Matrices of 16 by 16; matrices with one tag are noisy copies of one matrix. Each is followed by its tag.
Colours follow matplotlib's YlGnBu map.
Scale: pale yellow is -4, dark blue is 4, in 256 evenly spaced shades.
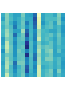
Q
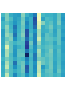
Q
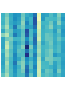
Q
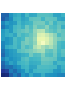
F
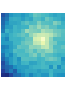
F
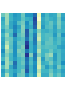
Q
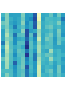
Q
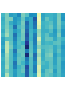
Q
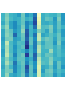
Q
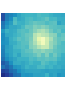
F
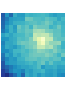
F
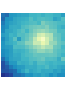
F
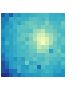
F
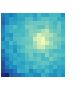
F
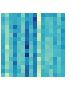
Q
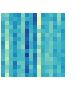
Q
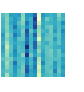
Q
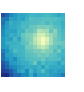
F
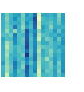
Q
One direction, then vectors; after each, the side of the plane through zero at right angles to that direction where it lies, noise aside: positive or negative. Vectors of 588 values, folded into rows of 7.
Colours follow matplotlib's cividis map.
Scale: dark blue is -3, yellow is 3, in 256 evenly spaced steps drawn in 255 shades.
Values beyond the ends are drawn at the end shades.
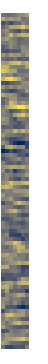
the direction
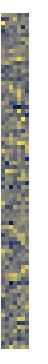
negative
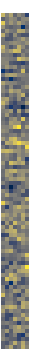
negative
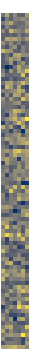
negative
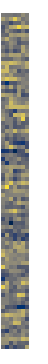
positive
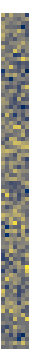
negative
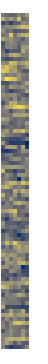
positive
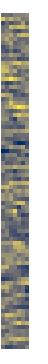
positive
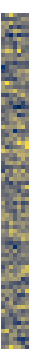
negative
